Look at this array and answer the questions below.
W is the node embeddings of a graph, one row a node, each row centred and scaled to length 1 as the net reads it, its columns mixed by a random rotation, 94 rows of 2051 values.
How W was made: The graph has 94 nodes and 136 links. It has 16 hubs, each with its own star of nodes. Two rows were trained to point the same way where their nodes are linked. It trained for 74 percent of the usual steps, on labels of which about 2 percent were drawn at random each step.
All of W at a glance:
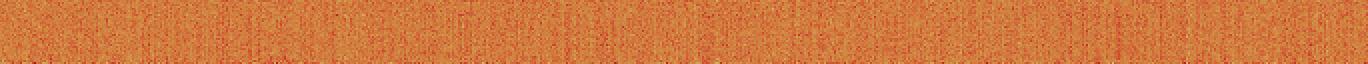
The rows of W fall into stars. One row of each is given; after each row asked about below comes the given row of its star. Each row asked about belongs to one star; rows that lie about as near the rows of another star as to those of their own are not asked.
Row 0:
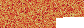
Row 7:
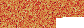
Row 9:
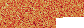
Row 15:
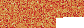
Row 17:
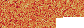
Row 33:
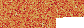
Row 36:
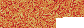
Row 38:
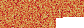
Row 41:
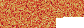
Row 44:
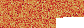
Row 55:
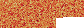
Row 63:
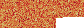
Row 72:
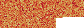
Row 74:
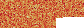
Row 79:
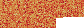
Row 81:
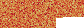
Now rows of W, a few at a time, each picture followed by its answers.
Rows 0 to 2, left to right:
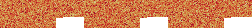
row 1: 0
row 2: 55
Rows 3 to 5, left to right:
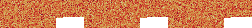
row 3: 15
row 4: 15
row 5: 17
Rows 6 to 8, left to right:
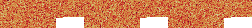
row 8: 17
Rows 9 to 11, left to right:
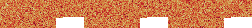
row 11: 0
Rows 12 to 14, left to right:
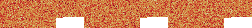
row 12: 36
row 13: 55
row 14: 79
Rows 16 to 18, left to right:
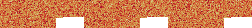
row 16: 33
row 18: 44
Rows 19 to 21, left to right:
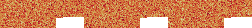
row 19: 9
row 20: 36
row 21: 63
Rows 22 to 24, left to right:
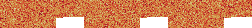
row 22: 41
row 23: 55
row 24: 7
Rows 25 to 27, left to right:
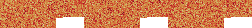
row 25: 9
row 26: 63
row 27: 36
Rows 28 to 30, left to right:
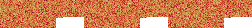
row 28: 79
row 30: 36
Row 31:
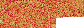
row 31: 44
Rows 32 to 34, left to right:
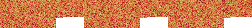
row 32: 79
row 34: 7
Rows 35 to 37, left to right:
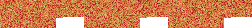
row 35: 38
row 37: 63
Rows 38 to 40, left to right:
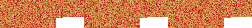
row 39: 36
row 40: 9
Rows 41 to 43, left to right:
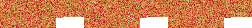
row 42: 17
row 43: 55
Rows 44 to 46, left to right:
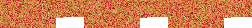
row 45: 41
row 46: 74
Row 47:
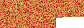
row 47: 79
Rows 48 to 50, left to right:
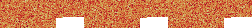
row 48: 7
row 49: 38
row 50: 55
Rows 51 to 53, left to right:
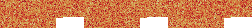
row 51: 72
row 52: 81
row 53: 72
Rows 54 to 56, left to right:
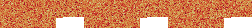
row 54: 63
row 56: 44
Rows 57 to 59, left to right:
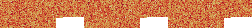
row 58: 7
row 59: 38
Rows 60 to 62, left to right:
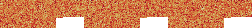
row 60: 38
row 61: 79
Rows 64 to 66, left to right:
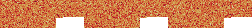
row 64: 17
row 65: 81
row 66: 41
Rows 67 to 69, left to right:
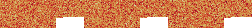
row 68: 41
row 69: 63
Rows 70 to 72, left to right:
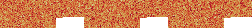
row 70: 38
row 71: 9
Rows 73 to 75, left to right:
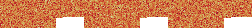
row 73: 38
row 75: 9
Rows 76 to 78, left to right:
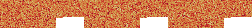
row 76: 44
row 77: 74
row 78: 33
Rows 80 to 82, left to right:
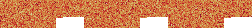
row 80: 55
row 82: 36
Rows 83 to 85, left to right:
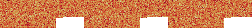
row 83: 79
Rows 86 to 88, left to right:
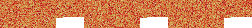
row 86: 17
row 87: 63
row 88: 7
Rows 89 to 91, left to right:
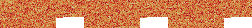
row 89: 0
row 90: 81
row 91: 72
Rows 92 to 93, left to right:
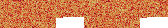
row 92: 44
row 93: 0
